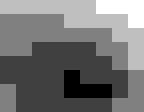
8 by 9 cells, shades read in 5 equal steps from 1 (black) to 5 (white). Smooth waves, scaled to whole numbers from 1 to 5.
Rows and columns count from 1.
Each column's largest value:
4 4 4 4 4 4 5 5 5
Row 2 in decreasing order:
5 4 4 4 4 3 3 3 3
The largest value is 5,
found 4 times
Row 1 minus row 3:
1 1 1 1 1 1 2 1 1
